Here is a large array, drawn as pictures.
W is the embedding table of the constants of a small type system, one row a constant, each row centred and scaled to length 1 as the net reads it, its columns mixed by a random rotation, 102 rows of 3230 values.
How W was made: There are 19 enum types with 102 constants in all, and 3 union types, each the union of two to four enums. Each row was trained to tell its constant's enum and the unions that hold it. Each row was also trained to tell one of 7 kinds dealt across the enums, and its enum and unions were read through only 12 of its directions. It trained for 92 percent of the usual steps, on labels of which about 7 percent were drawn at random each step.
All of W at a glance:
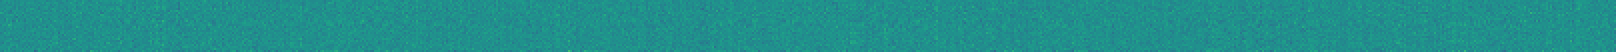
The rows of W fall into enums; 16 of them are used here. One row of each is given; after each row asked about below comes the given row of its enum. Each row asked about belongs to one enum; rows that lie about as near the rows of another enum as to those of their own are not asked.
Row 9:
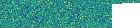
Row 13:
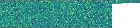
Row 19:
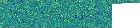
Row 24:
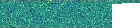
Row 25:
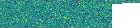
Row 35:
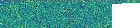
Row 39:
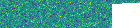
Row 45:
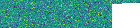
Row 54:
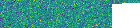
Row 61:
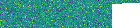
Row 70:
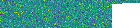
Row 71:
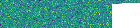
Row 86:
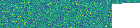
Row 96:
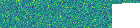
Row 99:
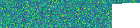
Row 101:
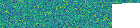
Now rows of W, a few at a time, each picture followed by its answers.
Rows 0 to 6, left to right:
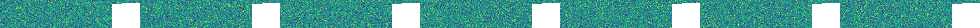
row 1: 101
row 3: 99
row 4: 70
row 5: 24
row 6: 19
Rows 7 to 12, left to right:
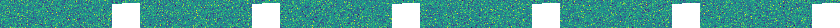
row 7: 71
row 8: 71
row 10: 24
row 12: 19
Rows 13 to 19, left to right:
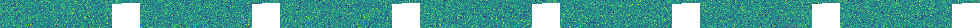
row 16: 35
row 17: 19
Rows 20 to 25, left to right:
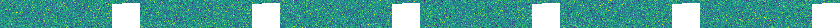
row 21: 61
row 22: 71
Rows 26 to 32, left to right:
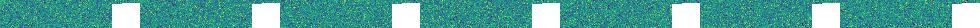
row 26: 25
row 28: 61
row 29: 9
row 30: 24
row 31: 9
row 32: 25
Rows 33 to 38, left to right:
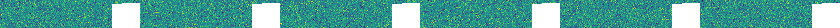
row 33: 61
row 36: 24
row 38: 61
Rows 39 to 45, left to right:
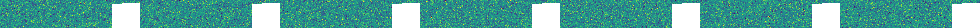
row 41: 35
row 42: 35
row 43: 19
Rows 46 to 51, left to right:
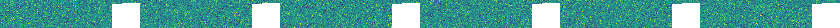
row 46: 99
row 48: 39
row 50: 54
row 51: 13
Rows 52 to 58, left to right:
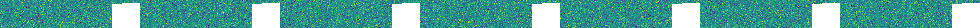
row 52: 9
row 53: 39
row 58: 13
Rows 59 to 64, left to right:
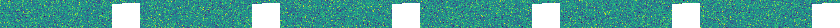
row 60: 35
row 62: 19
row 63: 9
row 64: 54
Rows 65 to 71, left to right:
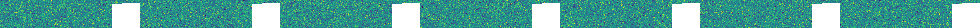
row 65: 13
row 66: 70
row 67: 54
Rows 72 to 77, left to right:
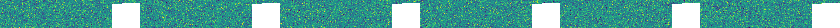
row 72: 35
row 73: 25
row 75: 13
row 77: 99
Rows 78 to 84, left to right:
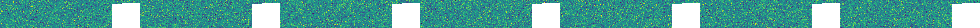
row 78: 9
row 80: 13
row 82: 39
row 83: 13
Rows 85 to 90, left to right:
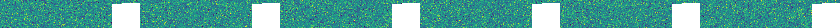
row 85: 24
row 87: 9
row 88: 71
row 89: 54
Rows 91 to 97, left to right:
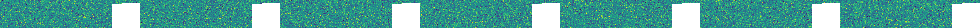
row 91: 54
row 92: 61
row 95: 70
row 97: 101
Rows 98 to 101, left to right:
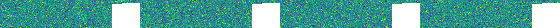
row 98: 61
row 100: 19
